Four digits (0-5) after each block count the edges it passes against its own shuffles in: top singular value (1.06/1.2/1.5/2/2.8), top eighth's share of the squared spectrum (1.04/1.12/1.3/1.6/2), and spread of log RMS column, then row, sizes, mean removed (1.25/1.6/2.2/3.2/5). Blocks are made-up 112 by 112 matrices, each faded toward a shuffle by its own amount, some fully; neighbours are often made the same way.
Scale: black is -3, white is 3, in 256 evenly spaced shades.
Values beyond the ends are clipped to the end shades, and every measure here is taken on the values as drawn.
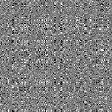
5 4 3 3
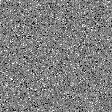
2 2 0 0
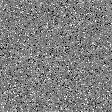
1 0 0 0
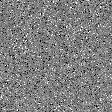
0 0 0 0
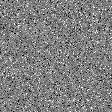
2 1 0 0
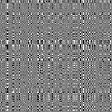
5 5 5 4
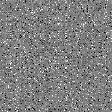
4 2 2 1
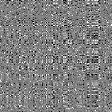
5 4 3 3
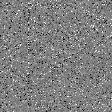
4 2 1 1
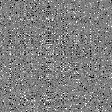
4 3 2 2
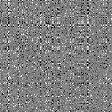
5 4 3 3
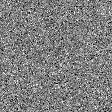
0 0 0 0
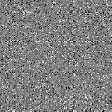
4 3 1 2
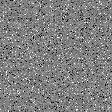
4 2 0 1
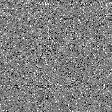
3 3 1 2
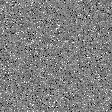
0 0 0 0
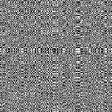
5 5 4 4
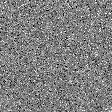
1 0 0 0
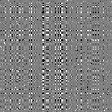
5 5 4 4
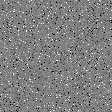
3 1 0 0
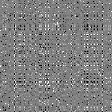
5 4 3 3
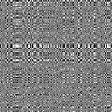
5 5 4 4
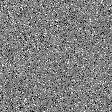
0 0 0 0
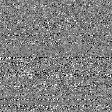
1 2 0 4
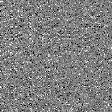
4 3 2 2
